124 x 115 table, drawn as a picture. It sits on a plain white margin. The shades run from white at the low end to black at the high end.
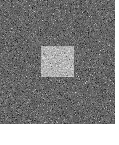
The values are skewed, with a long tail toward low values. The ninth with the lowest average is the centre. An odd patch, lower than its surroundings, sits in the centre. No regular stripes run through it.
